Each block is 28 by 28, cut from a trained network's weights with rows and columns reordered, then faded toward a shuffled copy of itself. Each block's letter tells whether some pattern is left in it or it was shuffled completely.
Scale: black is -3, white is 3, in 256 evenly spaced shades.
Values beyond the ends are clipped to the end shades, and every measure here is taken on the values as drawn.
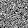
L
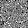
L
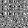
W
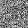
W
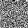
W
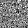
L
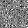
W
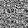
W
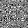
W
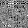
W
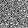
L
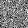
L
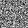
L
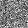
L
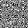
W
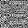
W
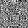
W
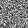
L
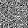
W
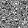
W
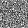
L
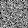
L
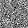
L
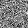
L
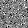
L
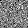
L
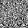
W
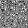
W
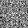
W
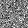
L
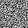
L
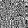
W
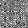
W
